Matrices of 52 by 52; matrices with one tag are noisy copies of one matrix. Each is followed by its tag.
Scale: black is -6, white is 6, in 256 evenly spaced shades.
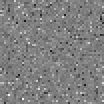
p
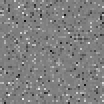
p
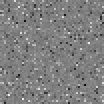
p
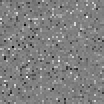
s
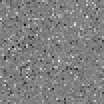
s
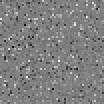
s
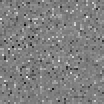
s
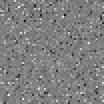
p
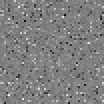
p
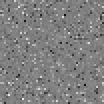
p
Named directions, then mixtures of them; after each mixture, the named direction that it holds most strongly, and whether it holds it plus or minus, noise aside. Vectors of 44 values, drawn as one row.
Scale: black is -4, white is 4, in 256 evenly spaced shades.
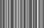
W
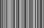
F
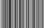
F, minus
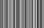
F, plus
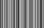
F, plus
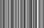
W, plus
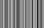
W, minus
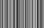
W, minus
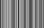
F, plus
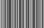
F, minus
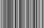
F, minus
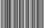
W, minus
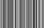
F, minus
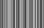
F, plus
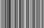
F, minus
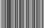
F, minus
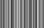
W, plus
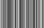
F, minus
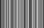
W, plus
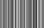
W, plus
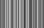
W, plus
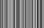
F, plus
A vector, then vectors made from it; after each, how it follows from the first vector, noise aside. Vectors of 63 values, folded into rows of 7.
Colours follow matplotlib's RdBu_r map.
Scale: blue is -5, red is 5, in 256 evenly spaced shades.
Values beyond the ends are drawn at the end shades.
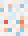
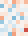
wrapped around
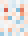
wrapped around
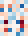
scaled up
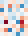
scaled up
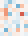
reversed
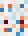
scaled up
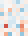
wrapped around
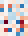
scaled up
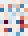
scaled up
